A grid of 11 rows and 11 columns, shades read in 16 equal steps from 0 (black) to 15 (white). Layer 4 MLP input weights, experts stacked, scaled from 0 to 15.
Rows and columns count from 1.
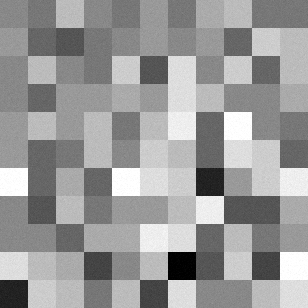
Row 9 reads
8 8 6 10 10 14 13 6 11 7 9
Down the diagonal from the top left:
8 6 8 9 7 12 12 14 11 4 13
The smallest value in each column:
2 5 5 4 7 4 0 2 5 4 6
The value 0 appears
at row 10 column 7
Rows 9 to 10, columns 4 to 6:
10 10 14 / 4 8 11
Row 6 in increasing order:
6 6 6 7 8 9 11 11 12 12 13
